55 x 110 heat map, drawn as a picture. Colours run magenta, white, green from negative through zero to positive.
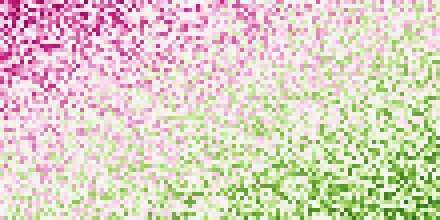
On average the colour sits 50% of the way up the scale. Values rise toward the bottom right. The top left is the ninth with the lowest average. No regular stripes run through it. No row or column stands out. The ninth with the highest average is the bottom right.
